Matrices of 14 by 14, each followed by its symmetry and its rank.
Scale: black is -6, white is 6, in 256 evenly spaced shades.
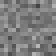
neither, rank three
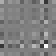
symmetric, rank one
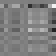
neither, rank one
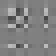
symmetric, rank one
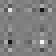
symmetric, rank one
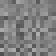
neither, rank three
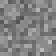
symmetric, full rank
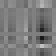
neither, rank one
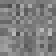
neither, rank three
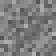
symmetric, full rank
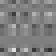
neither, rank one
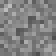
symmetric, full rank
